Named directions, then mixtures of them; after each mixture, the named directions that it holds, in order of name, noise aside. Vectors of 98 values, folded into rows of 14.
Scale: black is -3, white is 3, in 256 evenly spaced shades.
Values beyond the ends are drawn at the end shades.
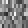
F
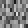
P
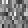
F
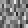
P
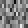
P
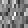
F, P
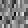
F, P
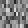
P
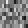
F, P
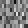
P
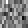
F, P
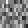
F, P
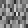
P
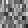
F, P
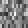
F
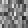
F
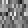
F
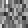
F, P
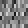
F, P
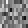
F, P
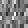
F, P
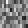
F, P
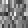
F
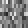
F
